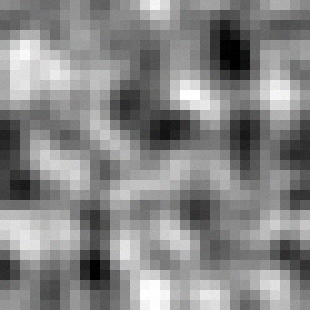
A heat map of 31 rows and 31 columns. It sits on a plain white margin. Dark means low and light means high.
No single row or column stands out from its neighbours. Neither half mirrors the other. The histogram is bell-shaped. There are no lone odd cells.
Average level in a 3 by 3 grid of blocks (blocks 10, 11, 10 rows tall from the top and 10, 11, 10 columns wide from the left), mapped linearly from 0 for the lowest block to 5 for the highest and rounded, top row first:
520 | 110 | 243
